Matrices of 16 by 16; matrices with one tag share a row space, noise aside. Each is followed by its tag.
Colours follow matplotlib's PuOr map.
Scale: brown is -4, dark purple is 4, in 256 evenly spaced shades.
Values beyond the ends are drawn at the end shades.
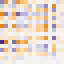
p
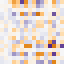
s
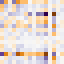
p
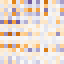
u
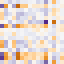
p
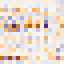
u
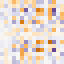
s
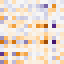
p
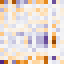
p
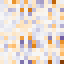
s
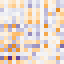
u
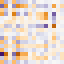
p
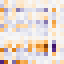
p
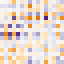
u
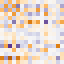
u
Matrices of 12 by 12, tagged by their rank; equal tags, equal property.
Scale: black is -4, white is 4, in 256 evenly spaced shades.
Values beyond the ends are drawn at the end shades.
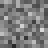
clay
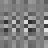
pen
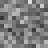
clay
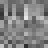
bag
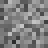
clay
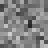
clay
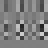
pen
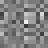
bag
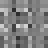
bag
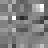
bag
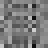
bag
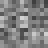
bag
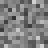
clay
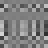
pen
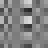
pen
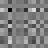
pen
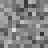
clay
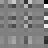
pen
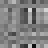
bag
